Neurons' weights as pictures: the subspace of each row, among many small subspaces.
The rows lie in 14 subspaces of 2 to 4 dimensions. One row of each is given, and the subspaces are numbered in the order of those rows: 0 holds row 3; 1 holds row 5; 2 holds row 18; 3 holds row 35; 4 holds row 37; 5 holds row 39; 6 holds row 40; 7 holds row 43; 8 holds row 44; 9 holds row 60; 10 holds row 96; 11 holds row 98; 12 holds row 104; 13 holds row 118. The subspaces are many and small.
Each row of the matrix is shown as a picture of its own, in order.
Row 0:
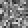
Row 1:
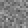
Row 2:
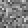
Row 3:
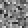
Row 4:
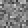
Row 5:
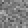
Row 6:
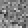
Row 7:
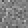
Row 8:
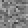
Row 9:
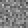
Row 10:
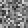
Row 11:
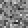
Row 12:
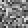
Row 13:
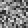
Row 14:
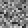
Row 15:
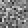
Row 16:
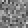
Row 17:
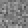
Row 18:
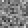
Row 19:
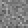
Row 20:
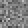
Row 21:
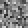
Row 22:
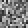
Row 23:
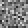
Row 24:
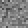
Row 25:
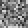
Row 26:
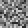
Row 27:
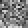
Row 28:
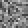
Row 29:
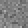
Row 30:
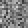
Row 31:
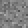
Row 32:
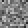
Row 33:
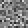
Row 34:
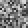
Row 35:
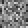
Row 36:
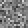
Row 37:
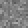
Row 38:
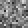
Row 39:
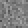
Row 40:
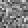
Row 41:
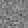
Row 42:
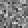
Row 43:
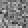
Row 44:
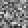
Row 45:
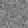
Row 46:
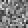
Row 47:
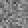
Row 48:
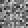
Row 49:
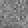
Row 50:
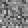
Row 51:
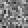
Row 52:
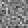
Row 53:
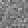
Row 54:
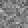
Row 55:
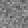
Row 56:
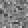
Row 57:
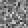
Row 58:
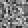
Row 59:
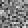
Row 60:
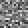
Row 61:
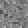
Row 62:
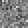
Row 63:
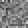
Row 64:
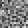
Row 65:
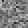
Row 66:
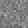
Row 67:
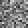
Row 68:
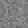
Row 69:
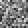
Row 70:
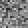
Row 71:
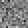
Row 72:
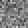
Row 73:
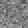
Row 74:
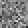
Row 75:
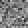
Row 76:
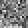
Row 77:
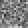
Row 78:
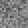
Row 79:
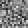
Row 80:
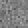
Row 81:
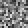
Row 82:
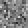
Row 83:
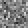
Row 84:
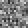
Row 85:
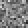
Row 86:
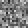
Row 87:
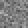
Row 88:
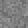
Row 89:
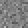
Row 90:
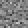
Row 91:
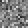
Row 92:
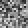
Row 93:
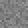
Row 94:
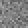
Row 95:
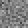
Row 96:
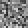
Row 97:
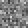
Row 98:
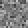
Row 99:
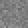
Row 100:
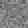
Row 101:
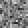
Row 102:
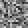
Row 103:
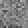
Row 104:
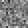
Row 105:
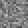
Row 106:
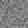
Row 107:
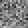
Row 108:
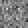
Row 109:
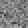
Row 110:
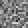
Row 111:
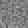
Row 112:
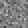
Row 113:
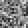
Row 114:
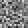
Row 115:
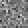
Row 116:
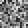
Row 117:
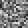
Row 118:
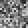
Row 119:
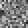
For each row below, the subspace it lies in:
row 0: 4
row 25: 7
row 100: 11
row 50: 0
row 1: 1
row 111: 8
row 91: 3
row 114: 4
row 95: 10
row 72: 2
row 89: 7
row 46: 6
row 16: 6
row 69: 2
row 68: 5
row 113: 2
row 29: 7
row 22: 6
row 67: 3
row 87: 1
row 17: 7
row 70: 13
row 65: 3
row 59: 10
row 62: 3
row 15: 12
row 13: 1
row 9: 1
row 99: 8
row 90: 9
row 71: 12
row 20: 4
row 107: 8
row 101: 4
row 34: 13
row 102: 5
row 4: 11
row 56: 0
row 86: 12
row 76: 7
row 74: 3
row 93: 9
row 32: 2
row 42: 10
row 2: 6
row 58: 5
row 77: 8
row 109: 8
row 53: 2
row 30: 9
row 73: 11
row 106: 2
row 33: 9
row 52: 10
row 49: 7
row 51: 0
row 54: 9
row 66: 7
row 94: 3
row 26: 8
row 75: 2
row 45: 11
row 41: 4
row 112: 1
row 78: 13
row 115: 1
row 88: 2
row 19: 10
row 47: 9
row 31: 7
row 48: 3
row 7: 12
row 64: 10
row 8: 3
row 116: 11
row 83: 1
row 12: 6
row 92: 13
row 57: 9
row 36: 9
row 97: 12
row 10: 9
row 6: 7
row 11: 4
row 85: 11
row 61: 0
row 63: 13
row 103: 8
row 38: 11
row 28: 3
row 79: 0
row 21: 0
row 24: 13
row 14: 8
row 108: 3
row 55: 6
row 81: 9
